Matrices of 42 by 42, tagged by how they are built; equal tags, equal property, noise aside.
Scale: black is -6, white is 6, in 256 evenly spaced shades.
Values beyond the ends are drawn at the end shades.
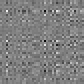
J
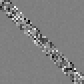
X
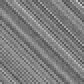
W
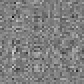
J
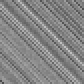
W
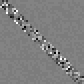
X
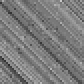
W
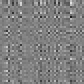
J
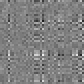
J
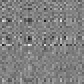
J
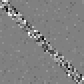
X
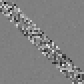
X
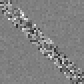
X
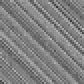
W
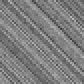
W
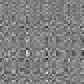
J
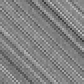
W
